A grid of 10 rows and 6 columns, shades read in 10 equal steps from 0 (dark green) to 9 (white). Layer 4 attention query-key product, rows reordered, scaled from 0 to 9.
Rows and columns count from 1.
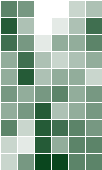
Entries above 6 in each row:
3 2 1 1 1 0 0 1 2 1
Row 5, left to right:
5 1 6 5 5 7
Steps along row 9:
up down up down same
